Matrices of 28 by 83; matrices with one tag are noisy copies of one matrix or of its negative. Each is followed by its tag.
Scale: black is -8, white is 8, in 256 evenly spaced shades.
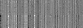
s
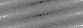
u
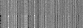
s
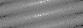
u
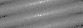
u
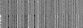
s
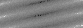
u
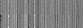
s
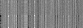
s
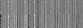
s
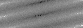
u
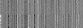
s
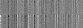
s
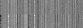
s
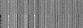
s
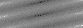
u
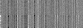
s
